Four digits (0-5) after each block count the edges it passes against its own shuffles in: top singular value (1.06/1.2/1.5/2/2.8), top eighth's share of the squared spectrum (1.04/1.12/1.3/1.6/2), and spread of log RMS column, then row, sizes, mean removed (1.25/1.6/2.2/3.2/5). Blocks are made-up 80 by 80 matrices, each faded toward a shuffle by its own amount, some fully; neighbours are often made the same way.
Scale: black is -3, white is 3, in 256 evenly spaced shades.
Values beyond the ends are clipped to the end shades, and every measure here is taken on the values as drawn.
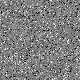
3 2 0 0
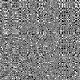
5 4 3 2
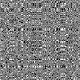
5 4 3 3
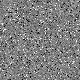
0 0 0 0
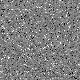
2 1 0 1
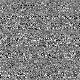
1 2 0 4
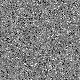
0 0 0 0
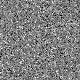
0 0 0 0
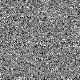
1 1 0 3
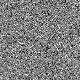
0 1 0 1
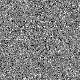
0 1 0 2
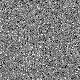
0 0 0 0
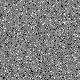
0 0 0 0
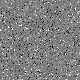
1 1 0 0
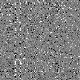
4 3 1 1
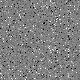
2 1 1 0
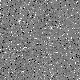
2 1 0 0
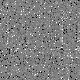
3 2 1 0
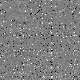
3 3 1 1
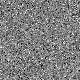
1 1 0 0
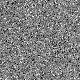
0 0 0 0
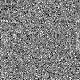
3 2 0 1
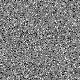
3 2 0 0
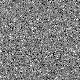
0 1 0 2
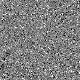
0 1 0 1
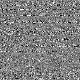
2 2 0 3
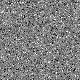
0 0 0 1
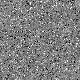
0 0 0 1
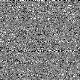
2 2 0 3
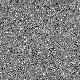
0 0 0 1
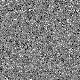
0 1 0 1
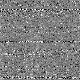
2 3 0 3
